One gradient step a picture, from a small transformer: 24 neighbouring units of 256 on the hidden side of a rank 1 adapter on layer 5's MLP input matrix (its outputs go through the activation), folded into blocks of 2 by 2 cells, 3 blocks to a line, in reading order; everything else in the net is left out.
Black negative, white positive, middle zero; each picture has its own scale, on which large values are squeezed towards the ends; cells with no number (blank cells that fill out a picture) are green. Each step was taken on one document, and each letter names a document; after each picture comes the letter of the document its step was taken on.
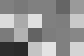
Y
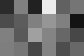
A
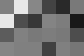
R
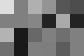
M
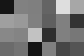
A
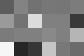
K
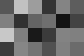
Y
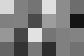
M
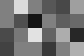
Y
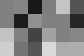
K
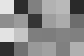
Y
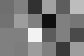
A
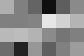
M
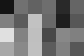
Y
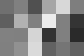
A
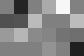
R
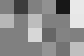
R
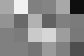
R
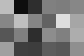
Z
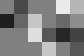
R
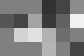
R
